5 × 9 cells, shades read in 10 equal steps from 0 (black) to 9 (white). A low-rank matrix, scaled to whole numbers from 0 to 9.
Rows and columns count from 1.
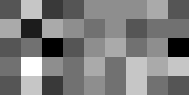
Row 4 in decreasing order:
9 7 7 6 6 5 4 4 4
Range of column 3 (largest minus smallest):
6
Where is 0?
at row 3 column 3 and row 3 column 9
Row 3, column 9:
0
